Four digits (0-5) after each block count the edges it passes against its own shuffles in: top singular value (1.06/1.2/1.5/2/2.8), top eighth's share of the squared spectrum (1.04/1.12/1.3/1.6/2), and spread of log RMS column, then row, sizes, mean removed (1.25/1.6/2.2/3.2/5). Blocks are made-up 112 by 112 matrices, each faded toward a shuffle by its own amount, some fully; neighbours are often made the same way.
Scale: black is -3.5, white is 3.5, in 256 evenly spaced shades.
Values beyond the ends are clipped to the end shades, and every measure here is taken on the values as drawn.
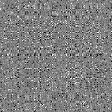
5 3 3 2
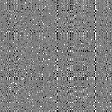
5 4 3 3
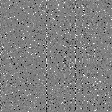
4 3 2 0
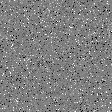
0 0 0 0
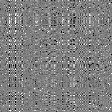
5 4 3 3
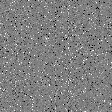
3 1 1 0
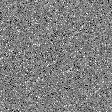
2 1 0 0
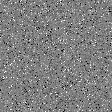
1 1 0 0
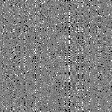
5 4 3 2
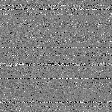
2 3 0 4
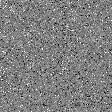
1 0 0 0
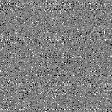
4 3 2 3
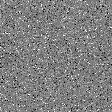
2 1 0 0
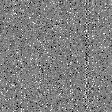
3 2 2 0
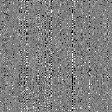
4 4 4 2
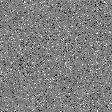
1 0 0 0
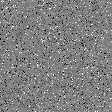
0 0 0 0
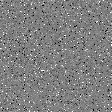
2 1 0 0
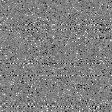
4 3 1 2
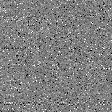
3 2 0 1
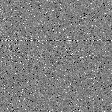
3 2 0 1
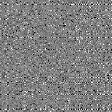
5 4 2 3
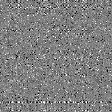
4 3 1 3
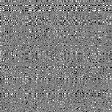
5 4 3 4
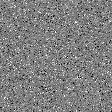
2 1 0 0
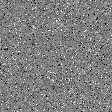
2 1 0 0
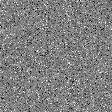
2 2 1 0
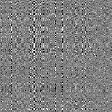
5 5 4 3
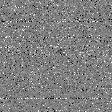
2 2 0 3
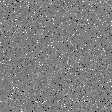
1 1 0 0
